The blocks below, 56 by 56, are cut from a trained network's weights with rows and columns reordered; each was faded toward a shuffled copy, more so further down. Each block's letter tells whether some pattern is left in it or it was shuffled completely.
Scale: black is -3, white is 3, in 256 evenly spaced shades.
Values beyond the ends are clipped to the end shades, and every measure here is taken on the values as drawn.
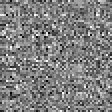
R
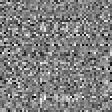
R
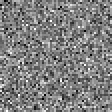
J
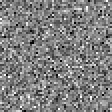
J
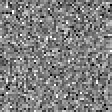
J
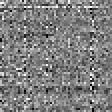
R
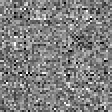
R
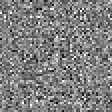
R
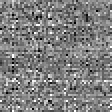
R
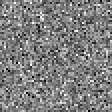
J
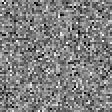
J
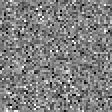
J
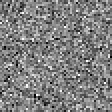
J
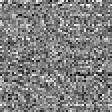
R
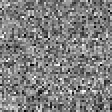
R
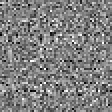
R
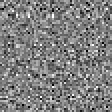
R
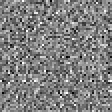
R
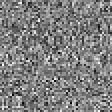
R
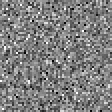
J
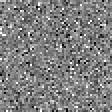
J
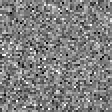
J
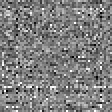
R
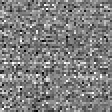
R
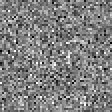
R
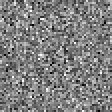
J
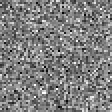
J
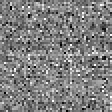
R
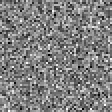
J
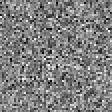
R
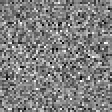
R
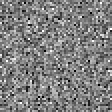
J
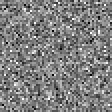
J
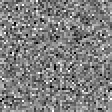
J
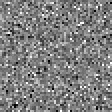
J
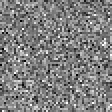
J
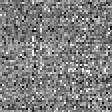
R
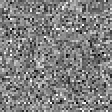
R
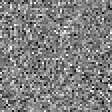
J
